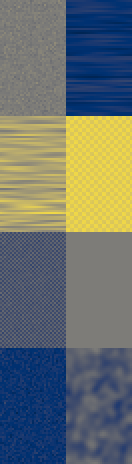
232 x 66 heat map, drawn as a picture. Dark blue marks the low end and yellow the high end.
The table splits into 4 rows of 2 panels. Panel 1,1: middling, fine-grained, faint in contrast. Panel 1,2: very low, streaked across, faint in contrast. Panel 2,1: high, streaked across. Panel 2,2: very high, checkered, faint in contrast. Panel 3,1: low, checkered. Panel 3,2: middling, flat. Panel 4,1: very low, fine-grained, faint in contrast. Panel 4,2: low, blotchy.
